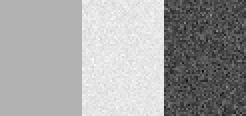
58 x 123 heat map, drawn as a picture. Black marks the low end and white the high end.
The table splits into one row of 3 panels. Panel 1,1: high, flat. Panel 1,2: very high, fine-grained, faint in contrast. Panel 1,3: low, fine-grained.
